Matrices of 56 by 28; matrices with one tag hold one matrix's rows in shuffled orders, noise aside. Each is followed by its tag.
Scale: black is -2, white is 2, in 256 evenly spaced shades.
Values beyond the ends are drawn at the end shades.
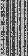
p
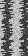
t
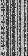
p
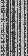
p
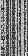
p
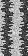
t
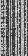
p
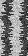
t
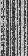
p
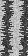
t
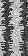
t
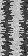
t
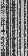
p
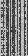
p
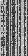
p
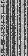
p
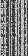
p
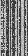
p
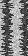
t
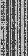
p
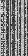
p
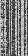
p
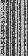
p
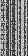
p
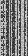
p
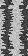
t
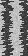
t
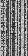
p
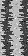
t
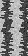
t
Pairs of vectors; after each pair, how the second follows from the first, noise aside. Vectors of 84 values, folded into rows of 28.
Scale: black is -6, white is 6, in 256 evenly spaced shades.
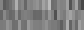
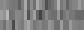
wrapped around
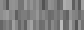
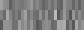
wrapped around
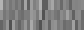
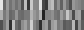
scaled up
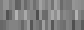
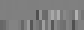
partly zeroed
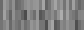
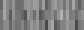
copied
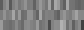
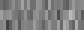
wrapped around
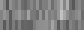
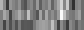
scaled up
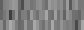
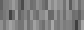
copied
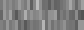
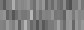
wrapped around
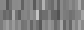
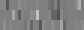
partly zeroed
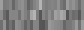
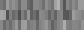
wrapped around
